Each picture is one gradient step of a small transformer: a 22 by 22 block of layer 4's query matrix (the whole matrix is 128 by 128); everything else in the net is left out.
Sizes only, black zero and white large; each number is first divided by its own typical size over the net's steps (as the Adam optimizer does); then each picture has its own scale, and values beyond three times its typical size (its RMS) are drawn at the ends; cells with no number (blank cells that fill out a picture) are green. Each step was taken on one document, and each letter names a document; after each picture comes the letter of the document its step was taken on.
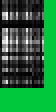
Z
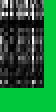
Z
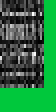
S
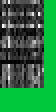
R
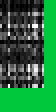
R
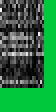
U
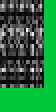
S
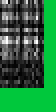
Z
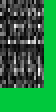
R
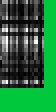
Z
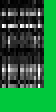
R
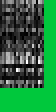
S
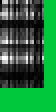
Z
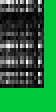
S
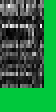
S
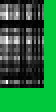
Z
